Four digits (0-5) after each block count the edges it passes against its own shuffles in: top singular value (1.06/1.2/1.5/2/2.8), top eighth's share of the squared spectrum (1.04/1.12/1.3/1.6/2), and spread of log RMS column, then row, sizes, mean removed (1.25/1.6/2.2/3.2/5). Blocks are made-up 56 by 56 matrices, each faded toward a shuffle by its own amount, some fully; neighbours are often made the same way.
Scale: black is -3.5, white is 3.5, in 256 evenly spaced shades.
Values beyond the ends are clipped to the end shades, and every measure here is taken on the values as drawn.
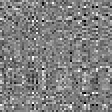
4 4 3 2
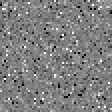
0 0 0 0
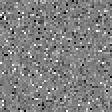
0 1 0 0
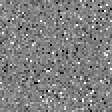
0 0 0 0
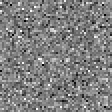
2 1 0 0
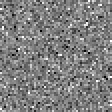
0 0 0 0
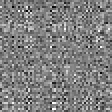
4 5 3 3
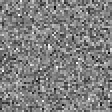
0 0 0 0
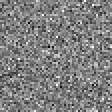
0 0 0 0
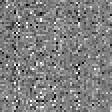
4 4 3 1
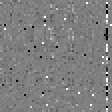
4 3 1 0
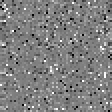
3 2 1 0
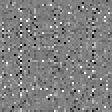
4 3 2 1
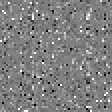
3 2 1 0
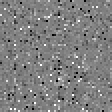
2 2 0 0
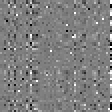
5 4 3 2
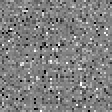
3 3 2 1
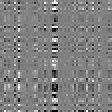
5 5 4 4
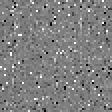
2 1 0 0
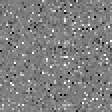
2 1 0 0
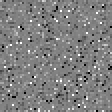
0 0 0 0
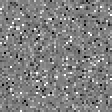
1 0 0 0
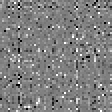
4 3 2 2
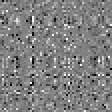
4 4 2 2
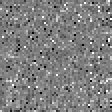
2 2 1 0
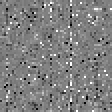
3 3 1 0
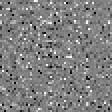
3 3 1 1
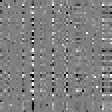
5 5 3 2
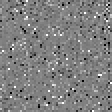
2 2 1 0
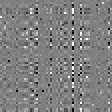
5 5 3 3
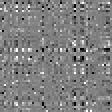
5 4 3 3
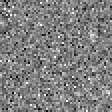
1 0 0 0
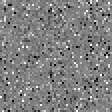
1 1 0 0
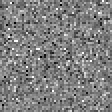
1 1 0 0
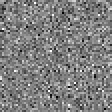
3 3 1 1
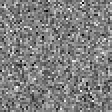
2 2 0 0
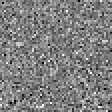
1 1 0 0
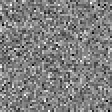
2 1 0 0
